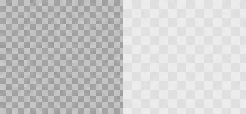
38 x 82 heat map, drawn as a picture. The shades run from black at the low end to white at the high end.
The table splits into one row of 2 panels. Panel 1,1: high, checkered. Panel 1,2: very high, checkered, faint in contrast.
